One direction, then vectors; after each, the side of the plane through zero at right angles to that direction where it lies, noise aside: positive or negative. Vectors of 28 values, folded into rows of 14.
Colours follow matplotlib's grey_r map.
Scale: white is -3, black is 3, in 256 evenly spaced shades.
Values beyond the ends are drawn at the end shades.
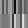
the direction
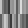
negative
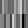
negative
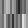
positive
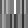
negative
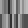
negative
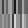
positive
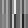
negative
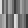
positive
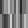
positive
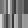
positive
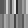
negative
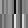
positive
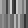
positive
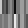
positive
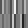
negative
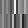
negative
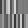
negative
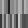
negative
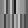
positive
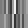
negative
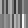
positive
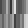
negative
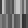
negative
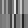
negative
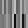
negative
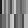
negative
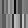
positive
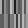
positive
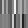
negative
